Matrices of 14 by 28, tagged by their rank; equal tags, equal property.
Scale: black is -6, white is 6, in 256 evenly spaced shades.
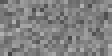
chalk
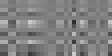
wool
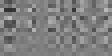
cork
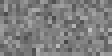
chalk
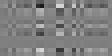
wool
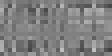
cork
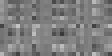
cork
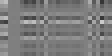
wool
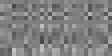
cork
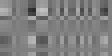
wool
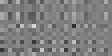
cork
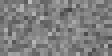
chalk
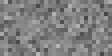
chalk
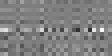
cork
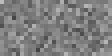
chalk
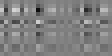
wool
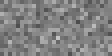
chalk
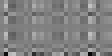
wool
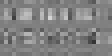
cork
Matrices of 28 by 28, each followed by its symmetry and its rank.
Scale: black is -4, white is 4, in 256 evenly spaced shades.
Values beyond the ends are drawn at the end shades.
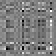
neither, rank two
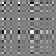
symmetric, rank one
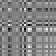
symmetric, rank one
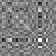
symmetric, rank three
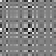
symmetric, rank one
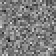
neither, full rank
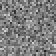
neither, full rank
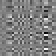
neither, rank two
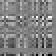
neither, rank two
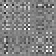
symmetric, rank three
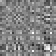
symmetric, rank three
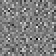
neither, rank five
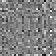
neither, rank five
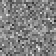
neither, full rank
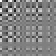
symmetric, rank one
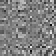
neither, rank five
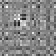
symmetric, rank three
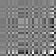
symmetric, rank one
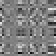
neither, rank two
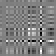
symmetric, rank one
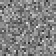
neither, full rank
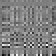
neither, rank two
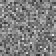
neither, full rank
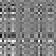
neither, rank two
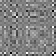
symmetric, rank three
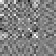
symmetric, rank three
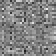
neither, rank five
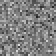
neither, full rank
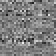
neither, rank five
